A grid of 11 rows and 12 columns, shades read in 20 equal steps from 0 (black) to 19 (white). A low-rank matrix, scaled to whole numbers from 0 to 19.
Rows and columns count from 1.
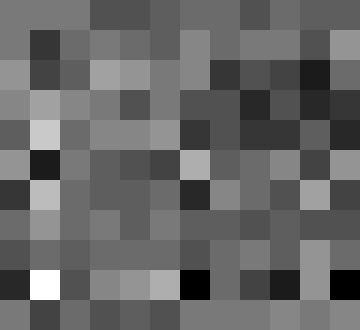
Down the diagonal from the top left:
9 4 7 9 10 5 3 7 9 2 9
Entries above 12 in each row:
0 0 0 0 1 1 1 0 0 2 0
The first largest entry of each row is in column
1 12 4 2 2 7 2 2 11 2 10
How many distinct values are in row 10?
10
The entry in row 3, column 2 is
5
